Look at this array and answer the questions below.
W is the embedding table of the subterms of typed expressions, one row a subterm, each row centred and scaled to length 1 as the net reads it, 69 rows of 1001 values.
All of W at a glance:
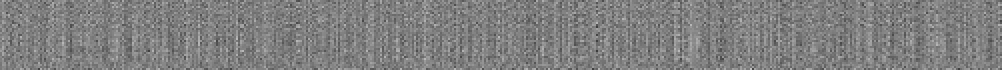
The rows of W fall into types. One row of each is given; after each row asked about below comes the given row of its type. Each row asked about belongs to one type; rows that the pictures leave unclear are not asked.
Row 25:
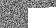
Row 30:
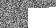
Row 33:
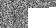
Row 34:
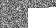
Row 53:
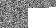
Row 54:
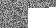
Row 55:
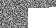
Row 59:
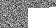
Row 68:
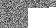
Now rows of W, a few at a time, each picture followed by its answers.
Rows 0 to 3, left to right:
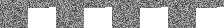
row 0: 54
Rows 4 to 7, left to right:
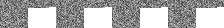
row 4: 30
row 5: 25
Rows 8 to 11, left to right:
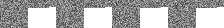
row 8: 30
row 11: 55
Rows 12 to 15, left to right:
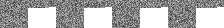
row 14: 54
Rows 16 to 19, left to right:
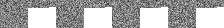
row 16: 68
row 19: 30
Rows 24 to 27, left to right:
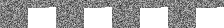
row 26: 55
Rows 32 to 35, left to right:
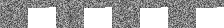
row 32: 25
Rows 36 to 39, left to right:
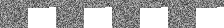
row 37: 25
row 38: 54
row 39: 55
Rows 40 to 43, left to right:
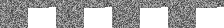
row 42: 25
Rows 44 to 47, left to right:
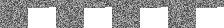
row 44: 25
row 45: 54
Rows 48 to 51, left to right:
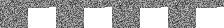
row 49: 55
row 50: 55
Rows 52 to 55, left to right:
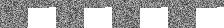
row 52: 68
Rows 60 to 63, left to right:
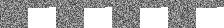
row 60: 30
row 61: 55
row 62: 25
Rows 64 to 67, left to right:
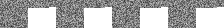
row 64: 54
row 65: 53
